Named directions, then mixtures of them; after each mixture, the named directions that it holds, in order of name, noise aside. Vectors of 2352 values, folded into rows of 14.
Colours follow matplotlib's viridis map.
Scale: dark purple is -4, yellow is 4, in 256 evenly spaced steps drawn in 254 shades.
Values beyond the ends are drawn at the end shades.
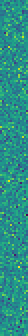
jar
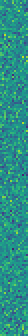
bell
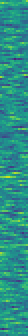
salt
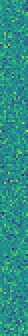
bell, jar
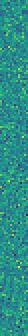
jar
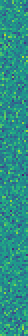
bell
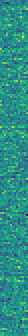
jar, salt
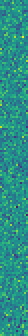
bell, jar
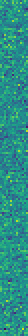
bell, salt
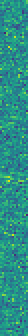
jar, salt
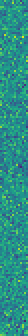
bell, jar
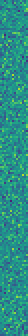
bell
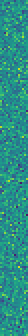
jar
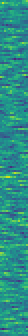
salt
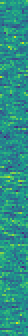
jar, salt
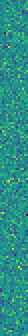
bell, jar
